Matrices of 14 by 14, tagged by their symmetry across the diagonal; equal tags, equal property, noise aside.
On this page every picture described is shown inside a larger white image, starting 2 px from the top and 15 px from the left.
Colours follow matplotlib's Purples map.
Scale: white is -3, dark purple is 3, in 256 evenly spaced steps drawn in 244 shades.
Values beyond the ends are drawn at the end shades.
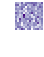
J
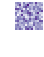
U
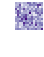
J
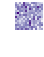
J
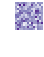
U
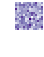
U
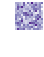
J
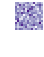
U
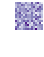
U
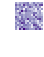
U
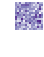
J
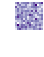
U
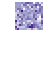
U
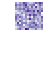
U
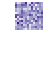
U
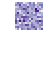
J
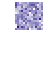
J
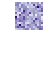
J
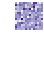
U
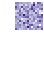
J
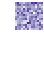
J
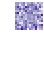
U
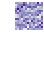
J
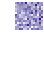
U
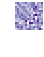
U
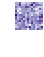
J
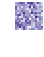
J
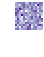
J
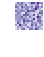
J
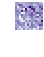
U
